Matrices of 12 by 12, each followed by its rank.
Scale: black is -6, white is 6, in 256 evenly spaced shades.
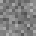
full rank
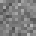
full rank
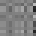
one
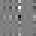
one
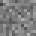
full rank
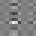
one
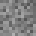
full rank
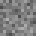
full rank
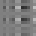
one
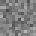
full rank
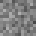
full rank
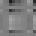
one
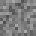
full rank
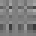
one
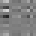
one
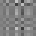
one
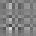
one
